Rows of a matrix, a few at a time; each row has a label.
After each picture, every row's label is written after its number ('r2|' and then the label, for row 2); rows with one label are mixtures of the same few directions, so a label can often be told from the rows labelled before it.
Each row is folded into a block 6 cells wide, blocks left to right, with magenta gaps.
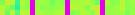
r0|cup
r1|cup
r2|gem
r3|cup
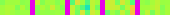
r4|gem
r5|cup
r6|cup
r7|gem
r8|cup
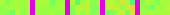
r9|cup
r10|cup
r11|cup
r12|gem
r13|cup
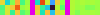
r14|cup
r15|cup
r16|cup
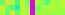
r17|cup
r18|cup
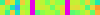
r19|cup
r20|gem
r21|gem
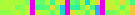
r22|gem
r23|gem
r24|gem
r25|gem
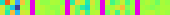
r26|cup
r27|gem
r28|cup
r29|cup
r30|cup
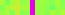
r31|cup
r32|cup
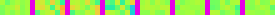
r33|cup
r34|gem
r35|gem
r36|gem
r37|gem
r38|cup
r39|gem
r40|gem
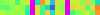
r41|gem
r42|cup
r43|gem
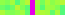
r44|gem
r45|gem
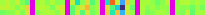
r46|gem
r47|gem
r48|cup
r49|cup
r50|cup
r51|cup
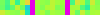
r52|gem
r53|cup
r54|cup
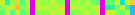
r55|cup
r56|gem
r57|gem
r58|gem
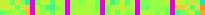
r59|gem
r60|cup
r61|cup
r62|cup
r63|gem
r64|gem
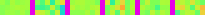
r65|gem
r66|gem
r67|gem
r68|cup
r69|cup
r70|gem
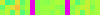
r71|cup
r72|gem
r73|cup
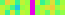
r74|cup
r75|cup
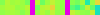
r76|gem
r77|cup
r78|gem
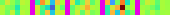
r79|cup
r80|cup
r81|cup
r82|cup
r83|cup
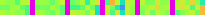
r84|gem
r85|gem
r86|gem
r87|cup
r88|cup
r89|gem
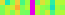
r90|cup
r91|cup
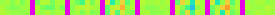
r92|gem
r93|cup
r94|cup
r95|cup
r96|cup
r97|cup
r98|cup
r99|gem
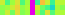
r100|cup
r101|cup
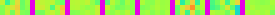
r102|cup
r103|gem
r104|gem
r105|cup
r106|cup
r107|cup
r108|gem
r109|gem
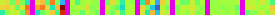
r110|gem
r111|gem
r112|cup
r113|cup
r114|cup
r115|cup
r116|gem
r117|gem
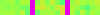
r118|gem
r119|gem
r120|cup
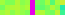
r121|cup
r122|gem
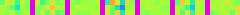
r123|cup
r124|cup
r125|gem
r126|cup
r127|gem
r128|cup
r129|gem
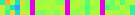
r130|cup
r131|gem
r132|cup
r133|gem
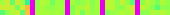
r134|gem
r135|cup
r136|cup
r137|gem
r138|cup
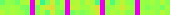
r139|gem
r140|cup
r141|gem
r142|cup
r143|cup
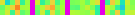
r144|cup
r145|cup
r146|gem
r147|cup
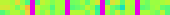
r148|gem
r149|cup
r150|gem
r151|cup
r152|gem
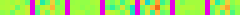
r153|gem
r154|cup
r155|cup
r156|gem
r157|cup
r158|cup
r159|cup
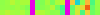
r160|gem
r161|gem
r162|cup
